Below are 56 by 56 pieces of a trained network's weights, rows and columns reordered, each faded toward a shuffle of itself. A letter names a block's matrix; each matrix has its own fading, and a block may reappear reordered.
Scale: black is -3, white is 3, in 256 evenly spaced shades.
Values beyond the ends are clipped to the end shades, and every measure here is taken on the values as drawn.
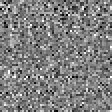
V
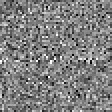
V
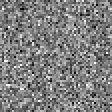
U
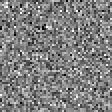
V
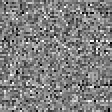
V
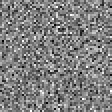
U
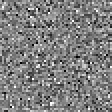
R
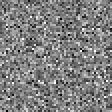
U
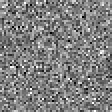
V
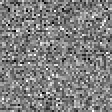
R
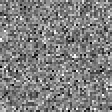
V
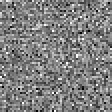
R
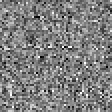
V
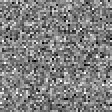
R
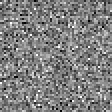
R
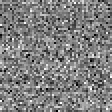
R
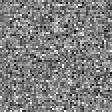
R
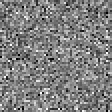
U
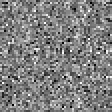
V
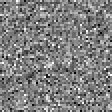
R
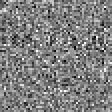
U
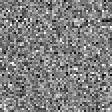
V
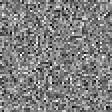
U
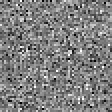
R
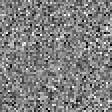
V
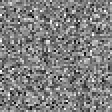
U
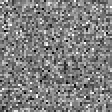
R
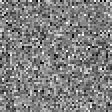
V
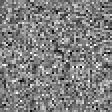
V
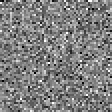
V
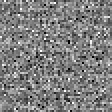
R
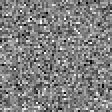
R
